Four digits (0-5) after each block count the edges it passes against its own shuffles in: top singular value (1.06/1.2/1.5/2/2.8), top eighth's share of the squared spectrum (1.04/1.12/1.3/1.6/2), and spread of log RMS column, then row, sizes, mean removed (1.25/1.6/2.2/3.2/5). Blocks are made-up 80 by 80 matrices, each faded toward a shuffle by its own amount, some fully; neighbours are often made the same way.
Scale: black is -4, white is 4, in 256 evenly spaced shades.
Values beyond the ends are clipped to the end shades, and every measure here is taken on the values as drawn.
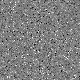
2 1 0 0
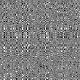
5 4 3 3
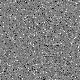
2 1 0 0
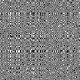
5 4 3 3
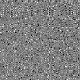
4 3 2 2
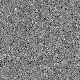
0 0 0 0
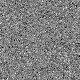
0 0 0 0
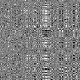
5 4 3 3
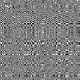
5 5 3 3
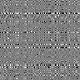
5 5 3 4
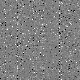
3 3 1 0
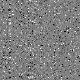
3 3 2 1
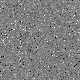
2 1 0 0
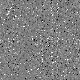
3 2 1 0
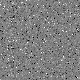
1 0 0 0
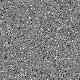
0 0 0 0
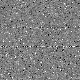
2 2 0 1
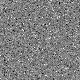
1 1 0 0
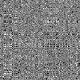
4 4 2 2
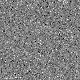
0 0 0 0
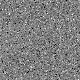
2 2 0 0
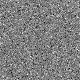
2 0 0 0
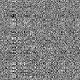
4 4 3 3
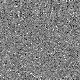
3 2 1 0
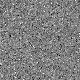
1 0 0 0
